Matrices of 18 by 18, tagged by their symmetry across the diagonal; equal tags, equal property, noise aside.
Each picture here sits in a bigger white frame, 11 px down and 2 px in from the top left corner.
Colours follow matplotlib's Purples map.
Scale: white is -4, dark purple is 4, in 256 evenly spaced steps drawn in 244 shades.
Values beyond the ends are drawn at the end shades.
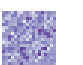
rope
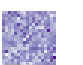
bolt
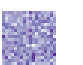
bolt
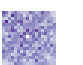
rope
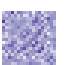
rope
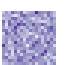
rope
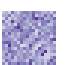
rope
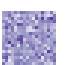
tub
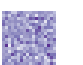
tub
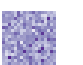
rope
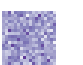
bolt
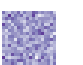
bolt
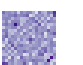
rope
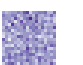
tub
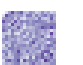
rope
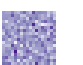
tub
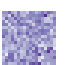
tub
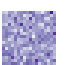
bolt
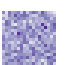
bolt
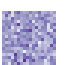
bolt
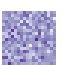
tub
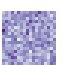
bolt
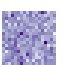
bolt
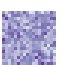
tub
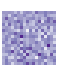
tub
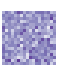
rope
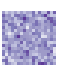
tub
